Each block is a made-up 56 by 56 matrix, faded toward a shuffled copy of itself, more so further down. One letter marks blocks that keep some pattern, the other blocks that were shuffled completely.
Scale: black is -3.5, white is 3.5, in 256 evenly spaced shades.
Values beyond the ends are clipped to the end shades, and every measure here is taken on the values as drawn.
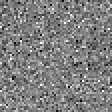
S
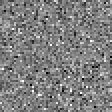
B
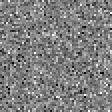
B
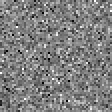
B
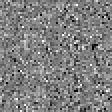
S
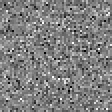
B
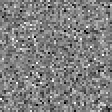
S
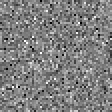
S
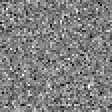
B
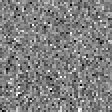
S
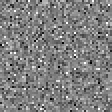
S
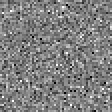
B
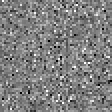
S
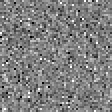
S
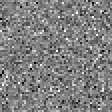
S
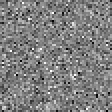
S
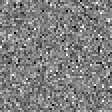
B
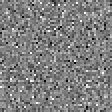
S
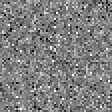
B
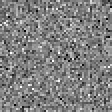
B
